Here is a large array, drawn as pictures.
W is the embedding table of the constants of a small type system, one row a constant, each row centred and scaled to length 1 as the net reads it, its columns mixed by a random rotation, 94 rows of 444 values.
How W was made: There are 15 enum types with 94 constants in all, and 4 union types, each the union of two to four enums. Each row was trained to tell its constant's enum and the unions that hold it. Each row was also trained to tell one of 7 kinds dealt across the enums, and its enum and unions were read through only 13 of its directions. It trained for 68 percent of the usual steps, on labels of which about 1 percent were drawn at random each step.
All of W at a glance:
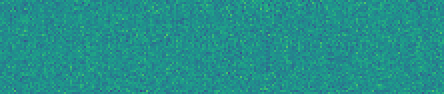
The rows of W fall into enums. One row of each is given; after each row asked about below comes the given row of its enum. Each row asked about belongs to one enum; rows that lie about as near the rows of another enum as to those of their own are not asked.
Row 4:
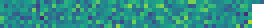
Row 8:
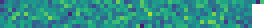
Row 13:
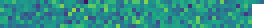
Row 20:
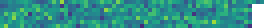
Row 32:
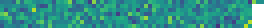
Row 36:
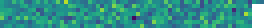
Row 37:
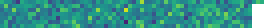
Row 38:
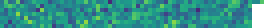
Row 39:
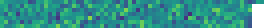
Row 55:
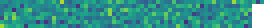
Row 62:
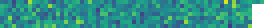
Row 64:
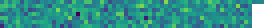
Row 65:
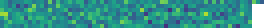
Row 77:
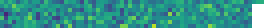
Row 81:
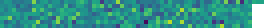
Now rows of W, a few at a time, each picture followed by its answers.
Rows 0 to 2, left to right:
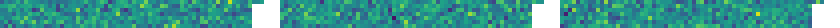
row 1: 77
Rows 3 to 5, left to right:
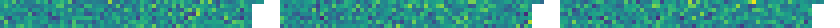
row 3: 13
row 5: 39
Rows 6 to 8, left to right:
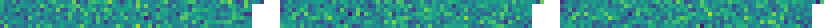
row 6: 64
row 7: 8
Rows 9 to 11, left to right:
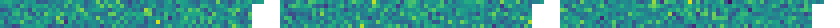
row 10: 32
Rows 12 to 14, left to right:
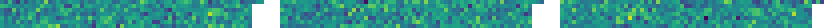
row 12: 62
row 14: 64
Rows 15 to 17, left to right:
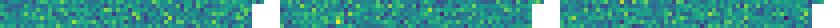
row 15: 62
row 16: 38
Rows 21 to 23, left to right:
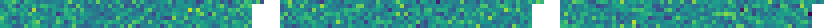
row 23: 13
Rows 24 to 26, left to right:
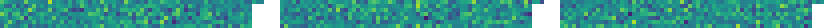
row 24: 65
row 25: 64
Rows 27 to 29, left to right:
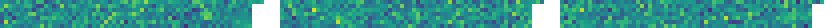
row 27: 37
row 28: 32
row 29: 20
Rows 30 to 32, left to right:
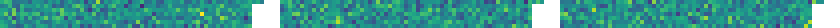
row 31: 38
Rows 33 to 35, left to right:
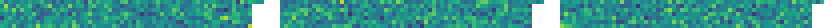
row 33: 37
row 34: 20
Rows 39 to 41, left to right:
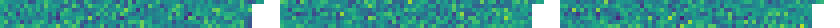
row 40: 55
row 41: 62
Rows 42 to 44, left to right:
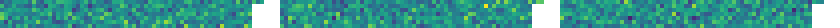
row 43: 77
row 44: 36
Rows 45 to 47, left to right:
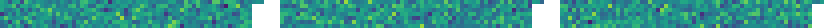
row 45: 81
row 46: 36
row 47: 62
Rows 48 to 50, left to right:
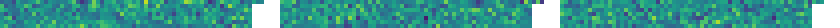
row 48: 62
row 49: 64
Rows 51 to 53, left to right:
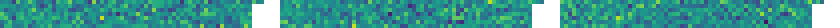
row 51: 32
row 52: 13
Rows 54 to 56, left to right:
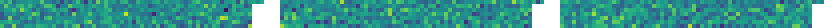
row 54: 37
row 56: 39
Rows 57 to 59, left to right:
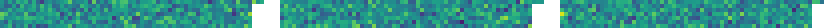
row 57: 77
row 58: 37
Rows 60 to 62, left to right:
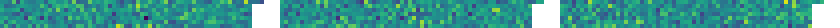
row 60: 64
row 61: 39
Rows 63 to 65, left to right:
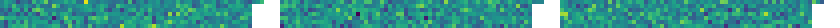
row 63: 81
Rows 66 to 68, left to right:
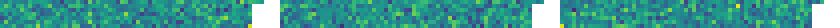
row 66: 37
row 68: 39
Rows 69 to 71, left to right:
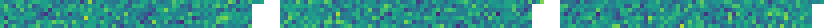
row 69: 36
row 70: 38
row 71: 62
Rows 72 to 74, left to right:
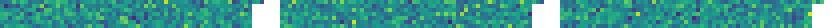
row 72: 64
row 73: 13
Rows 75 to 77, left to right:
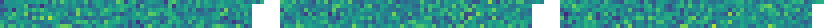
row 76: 13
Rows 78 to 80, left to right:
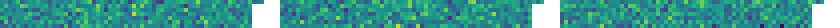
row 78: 36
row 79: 8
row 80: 37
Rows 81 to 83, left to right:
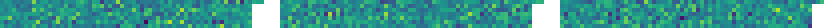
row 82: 81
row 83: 39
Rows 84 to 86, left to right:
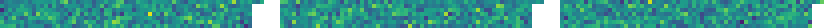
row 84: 8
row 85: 39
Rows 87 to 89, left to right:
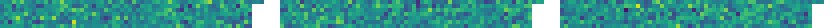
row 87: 13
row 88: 38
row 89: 8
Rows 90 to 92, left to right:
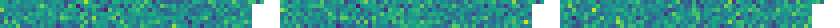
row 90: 55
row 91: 55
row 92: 32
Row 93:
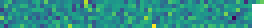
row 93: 38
